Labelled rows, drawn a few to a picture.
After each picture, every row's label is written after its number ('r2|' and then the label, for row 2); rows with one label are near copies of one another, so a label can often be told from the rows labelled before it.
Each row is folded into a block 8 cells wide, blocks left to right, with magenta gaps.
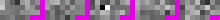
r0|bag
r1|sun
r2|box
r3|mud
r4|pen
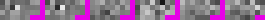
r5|box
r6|box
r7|sun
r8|pen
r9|mud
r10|mud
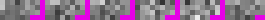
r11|bag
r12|sun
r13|sun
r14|pen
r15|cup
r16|sun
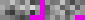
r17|mud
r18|pen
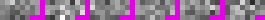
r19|sun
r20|cup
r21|bag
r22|cup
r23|mud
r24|pen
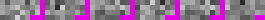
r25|cup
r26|box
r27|mud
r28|pen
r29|mud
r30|bag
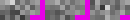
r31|sun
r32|sun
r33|box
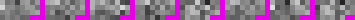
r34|bag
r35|sun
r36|mud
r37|sun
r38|pen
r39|sun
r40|bag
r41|pen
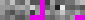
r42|mud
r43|box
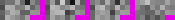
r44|pen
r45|pen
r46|pen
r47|sun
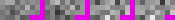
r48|sun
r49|sun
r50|cup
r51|cup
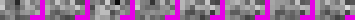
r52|bag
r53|mud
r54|pen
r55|bag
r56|mud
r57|mud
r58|mud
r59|mud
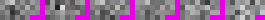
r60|sun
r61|box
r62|sun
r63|sun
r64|pen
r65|cup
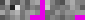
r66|box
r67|bag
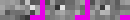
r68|mud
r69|box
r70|box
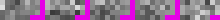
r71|bag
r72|mud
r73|sun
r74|sun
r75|cup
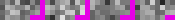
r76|pen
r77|cup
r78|bag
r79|pen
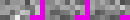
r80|cup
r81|mud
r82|mud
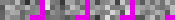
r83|pen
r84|bag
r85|cup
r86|cup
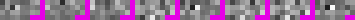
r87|box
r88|bag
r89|bag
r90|cup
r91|box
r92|cup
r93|cup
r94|box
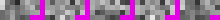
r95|bag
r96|cup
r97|mud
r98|cup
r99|bag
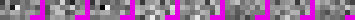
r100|box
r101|pen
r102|box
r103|cup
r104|cup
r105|sun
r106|cup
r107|mud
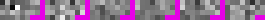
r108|box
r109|cup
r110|sun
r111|bag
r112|bag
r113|pen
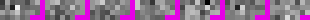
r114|box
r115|sun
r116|sun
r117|bag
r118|pen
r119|box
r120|cup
